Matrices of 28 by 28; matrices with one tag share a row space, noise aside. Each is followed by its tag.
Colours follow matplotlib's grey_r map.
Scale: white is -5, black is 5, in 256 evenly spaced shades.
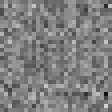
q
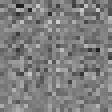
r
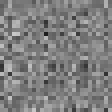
q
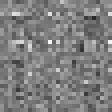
r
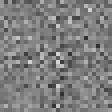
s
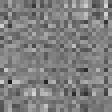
q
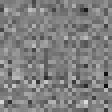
q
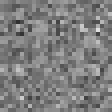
r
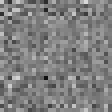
q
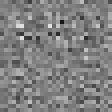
r
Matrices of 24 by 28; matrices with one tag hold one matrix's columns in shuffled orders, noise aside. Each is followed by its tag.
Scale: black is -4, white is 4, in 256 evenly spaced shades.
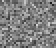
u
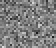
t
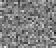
t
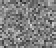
u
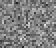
u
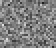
u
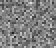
t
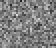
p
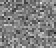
t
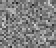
u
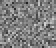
u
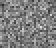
p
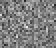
p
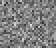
u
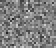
t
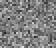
t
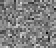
t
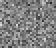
u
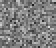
u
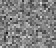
t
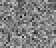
t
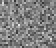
u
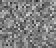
p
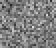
p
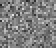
p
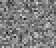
t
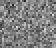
p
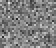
t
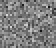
p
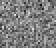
p
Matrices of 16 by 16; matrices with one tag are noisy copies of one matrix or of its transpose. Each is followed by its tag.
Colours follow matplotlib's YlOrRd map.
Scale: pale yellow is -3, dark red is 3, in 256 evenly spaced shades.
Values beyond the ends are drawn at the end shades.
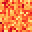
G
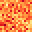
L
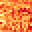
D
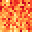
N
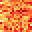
D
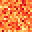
L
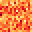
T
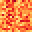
T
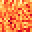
D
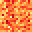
T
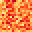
T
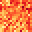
N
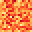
T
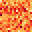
T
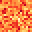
L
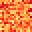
G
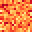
G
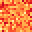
G
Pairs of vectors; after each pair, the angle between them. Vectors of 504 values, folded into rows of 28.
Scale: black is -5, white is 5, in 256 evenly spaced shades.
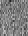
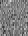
nearly opposite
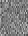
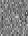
partly aligned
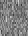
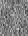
partly opposed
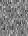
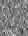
partly aligned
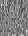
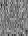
nearly opposite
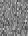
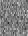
partly aligned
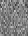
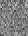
nearly opposite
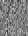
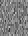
orthogonal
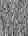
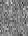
orthogonal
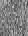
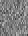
orthogonal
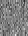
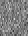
partly opposed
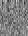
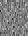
partly aligned
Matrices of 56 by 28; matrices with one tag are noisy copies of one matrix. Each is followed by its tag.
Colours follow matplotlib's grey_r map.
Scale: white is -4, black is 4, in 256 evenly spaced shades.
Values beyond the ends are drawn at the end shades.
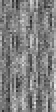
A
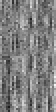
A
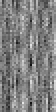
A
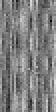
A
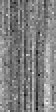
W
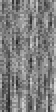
A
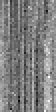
W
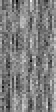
A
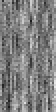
A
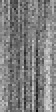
W
